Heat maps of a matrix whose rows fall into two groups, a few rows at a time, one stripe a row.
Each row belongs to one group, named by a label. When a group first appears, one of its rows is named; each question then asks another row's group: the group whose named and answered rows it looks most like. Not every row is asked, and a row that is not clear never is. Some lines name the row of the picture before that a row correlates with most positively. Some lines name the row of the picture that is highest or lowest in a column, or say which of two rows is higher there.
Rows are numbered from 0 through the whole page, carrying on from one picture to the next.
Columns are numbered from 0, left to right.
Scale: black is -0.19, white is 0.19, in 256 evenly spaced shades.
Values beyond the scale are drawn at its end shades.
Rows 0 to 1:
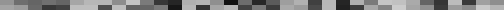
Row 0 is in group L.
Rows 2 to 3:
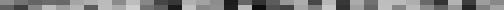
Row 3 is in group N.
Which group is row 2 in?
L
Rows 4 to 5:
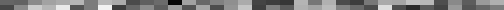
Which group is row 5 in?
N
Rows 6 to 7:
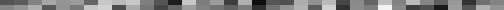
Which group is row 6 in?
N
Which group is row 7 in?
L
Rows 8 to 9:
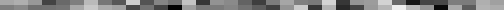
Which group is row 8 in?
L
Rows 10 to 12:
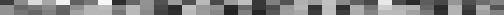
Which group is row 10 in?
N
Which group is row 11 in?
L
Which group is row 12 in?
L
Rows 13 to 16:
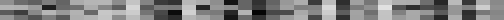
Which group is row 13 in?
L
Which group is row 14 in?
L
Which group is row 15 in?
N
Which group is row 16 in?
L
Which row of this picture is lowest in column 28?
14
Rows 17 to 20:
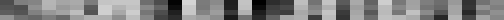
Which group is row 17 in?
N
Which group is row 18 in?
N
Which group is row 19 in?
N
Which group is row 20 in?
L
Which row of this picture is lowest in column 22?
20
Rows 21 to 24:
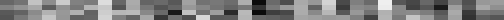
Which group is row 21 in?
N
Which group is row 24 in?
N
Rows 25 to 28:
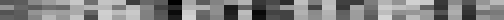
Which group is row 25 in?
N
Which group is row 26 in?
L
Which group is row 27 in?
N
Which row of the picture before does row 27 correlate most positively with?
23
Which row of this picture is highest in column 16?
25
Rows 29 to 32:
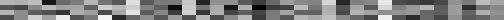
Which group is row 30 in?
N
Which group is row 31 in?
L
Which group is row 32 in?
N
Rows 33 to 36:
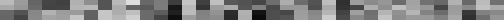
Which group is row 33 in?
L
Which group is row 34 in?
L
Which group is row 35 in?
N
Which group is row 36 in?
N
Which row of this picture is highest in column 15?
33
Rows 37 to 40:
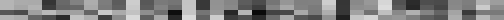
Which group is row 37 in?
L
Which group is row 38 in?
L
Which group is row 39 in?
N
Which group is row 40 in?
L
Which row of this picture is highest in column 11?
40
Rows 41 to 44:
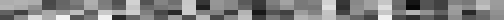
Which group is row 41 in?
L
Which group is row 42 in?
L
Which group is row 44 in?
N
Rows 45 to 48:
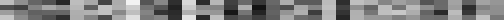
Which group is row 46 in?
N
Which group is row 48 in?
L
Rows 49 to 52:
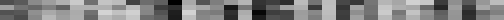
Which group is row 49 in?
N
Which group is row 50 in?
L
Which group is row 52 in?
N
